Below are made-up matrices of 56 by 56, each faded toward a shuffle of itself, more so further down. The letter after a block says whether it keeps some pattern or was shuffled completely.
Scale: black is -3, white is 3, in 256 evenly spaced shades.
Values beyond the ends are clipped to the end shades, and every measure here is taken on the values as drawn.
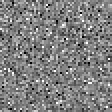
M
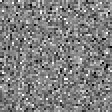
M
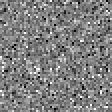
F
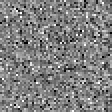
F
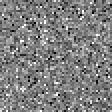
M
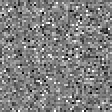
F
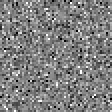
F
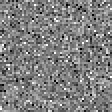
M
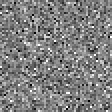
F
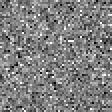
F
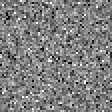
M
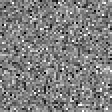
M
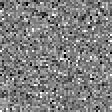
F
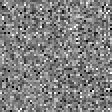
F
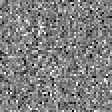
F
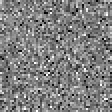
F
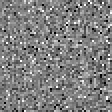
F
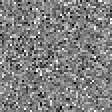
M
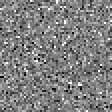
M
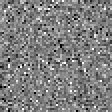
F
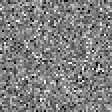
M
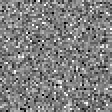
M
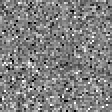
M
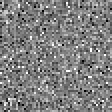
F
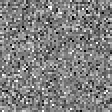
F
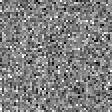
F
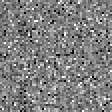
F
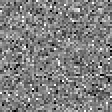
F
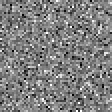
M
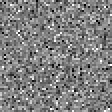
M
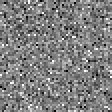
M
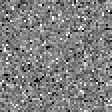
F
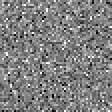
F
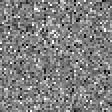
M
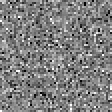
F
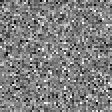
M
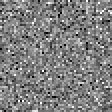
M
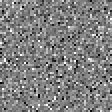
F
